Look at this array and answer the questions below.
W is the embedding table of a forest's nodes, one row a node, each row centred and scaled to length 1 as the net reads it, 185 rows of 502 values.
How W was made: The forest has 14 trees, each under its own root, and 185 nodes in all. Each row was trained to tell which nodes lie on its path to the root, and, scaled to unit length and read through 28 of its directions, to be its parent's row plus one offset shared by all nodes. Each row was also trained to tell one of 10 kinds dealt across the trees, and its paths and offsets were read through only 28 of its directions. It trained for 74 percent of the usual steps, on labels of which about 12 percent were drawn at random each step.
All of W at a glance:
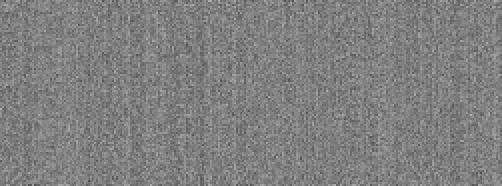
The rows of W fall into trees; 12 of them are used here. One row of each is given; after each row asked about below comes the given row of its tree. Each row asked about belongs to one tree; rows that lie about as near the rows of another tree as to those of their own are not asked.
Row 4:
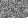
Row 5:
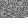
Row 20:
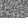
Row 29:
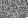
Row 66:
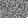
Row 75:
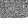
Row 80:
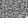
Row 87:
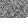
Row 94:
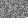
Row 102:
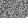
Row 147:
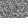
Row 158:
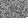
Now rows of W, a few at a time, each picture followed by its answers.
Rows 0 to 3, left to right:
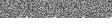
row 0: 66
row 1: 102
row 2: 66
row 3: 20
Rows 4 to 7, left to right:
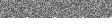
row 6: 75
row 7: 94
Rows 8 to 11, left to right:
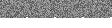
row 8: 87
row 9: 5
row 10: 4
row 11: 94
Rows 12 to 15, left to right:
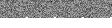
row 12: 80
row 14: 80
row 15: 158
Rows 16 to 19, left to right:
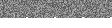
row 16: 20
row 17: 20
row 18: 29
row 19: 20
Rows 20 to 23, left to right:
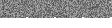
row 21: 94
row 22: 66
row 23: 158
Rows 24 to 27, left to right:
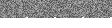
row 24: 5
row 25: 94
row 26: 4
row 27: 94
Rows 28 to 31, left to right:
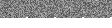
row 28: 75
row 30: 66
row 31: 75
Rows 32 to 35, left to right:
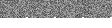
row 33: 66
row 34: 29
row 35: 102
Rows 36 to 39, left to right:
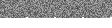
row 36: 80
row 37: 102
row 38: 87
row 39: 94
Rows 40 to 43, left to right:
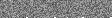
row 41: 80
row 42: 158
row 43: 29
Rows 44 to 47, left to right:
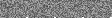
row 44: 102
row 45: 4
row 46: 94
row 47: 66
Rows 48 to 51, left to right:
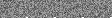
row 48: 102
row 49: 158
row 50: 147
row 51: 87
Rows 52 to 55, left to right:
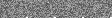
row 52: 102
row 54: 4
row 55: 66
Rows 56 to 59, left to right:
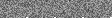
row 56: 20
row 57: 20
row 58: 94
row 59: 102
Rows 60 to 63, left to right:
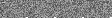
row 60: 102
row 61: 29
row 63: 158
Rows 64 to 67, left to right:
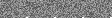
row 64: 87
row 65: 75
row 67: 102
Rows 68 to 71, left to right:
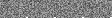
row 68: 87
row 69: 158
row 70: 80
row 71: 102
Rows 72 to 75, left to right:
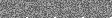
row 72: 20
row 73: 87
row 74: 75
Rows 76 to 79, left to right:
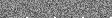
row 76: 4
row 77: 102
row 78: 20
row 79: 4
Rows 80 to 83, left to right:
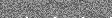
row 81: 75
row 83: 5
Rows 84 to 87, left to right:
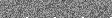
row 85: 4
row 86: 80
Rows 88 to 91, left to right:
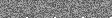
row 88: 147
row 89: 20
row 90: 4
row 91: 147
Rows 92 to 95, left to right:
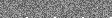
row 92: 66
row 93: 75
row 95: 75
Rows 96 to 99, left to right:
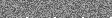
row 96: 80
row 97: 87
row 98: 66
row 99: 4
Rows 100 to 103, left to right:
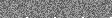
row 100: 66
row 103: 75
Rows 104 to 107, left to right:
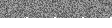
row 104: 94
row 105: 20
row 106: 87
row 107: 75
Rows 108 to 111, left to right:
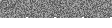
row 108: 158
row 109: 20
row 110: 87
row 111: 158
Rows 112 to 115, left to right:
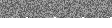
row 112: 29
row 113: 158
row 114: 158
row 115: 20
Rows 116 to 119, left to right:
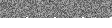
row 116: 20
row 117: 75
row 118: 94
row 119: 147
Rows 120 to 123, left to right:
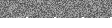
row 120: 66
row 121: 87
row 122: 87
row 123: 66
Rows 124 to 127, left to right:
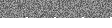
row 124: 102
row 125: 102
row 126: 20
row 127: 94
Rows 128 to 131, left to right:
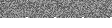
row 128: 102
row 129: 4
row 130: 87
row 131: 94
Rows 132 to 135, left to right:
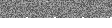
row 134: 29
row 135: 20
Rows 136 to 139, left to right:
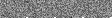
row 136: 20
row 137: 102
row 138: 94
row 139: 75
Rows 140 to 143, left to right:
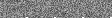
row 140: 147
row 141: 5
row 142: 102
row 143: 94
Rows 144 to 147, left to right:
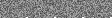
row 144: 87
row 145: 75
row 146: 66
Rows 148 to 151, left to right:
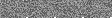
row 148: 20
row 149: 87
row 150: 87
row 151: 20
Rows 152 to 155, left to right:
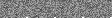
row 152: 94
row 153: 147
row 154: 94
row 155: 94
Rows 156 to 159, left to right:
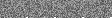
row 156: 87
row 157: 102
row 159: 75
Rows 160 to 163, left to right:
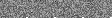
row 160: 87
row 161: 80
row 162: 80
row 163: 87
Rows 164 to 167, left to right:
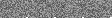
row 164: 158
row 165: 80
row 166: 5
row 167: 4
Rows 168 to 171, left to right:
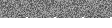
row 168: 80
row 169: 75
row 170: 75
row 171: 4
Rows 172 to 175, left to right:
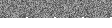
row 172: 29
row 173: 29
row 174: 94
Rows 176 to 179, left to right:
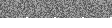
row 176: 66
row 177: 66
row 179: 5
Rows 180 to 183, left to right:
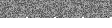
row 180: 75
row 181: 4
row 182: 75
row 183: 147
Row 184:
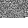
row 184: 102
